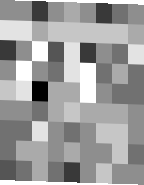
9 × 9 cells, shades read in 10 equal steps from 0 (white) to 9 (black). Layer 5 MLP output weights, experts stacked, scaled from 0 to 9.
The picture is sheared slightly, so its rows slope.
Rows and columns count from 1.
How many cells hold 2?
11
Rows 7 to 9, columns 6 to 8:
4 2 2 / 4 4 2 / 4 2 4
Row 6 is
4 4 5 3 2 3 3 3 4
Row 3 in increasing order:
0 1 1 4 4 5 6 7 7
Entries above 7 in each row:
0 0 0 0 1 0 0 0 0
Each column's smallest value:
1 0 0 2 1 0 2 2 1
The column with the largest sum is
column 1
